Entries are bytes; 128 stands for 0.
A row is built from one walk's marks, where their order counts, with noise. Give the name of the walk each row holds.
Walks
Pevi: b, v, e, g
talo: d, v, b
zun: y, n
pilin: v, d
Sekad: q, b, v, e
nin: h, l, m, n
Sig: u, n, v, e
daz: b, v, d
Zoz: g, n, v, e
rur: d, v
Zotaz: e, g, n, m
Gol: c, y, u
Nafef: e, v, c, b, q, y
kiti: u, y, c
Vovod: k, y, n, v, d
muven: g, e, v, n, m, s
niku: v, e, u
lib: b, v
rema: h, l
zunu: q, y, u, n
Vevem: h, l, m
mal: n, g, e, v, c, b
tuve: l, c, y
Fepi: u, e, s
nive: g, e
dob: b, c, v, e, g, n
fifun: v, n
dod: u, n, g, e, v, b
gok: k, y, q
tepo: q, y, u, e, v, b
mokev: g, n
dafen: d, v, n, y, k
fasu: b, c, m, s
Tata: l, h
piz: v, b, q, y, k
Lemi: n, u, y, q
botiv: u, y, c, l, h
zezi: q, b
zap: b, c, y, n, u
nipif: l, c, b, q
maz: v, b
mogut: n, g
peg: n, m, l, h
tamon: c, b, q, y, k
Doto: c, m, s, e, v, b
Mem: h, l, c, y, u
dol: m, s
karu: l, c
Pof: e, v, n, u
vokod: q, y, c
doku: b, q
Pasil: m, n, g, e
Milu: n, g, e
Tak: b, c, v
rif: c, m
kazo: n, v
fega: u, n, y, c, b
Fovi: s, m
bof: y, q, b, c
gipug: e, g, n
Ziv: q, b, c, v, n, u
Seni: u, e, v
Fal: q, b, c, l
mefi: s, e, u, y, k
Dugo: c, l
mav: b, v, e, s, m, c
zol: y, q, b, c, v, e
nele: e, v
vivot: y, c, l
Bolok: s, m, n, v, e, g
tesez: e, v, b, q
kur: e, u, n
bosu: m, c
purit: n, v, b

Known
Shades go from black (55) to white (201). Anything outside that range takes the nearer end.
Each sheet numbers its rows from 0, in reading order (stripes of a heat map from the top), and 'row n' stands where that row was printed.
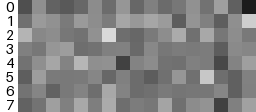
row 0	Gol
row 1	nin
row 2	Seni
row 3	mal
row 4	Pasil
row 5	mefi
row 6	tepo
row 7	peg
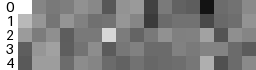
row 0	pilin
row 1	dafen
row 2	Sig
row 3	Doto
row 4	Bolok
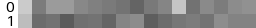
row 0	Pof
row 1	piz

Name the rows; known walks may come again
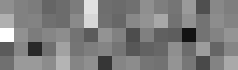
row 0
Sig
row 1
Seni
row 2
pilin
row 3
bof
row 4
Pasil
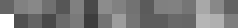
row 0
dob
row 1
maz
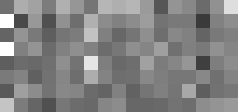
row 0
Vevem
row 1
fifun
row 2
fega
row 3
niku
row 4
Lemi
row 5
tepo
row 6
Bolok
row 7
piz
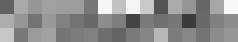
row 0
rema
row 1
dafen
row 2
Pof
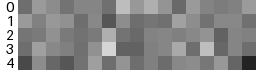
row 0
Mem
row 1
Nafef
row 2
dod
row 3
Fepi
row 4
Gol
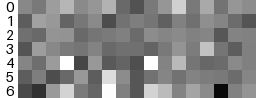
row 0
kur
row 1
Doto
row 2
mal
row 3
mefi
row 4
nive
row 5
zunu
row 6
mogut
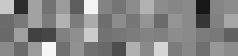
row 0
kazo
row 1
peg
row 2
kiti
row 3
gipug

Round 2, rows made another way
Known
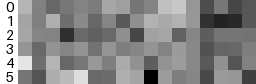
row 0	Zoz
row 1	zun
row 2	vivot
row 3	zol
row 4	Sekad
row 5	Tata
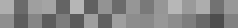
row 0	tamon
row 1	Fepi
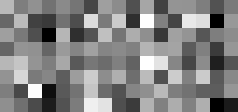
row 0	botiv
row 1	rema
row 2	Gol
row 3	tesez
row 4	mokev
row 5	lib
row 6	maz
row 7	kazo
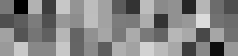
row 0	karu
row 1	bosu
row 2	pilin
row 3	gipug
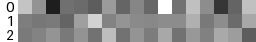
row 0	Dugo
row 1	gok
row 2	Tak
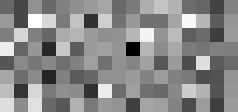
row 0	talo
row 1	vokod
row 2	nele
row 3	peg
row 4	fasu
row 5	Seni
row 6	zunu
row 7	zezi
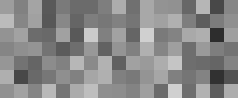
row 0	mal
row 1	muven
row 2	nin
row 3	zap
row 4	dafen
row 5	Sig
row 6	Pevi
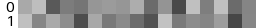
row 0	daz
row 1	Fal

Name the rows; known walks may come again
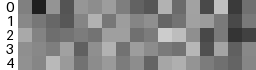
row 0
nipif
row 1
Vovod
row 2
Zoz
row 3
mav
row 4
Ziv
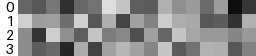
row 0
purit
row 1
Zotaz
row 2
piz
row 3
Mem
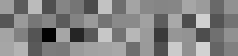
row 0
tepo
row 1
fasu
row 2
Gol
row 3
daz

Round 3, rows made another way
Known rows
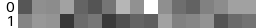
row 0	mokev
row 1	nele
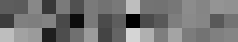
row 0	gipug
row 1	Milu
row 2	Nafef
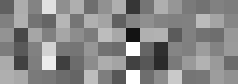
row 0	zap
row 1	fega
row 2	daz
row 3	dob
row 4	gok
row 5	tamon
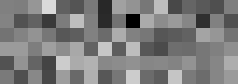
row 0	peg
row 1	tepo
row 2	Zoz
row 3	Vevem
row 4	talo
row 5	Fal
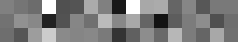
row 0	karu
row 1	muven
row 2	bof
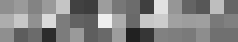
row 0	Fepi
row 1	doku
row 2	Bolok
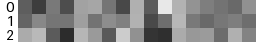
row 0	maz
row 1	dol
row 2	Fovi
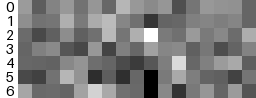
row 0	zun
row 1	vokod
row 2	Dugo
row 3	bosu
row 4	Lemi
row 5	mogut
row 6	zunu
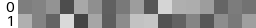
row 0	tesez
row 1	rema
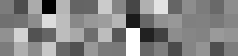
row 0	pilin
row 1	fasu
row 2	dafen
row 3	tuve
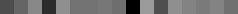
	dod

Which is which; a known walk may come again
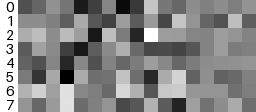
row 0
mal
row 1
Fepi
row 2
nipif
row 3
nive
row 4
gipug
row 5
pilin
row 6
doku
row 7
zol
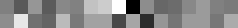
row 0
Vovod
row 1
rur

